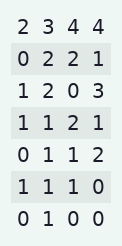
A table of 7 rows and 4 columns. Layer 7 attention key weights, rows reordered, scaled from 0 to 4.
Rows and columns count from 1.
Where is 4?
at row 1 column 3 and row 1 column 4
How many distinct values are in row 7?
2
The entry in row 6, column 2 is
1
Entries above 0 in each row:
4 3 3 4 3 3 1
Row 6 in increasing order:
0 1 1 1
